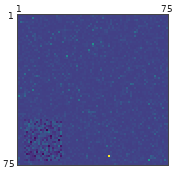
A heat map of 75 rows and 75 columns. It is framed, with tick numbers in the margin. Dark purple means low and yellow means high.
Overall the values sit about 20% of the way up the scale. There is no overall slope. No regular stripes run through it. Values change most from cell to cell in the bottom left. In the bottom left lies a patch that is rougher than the rest.
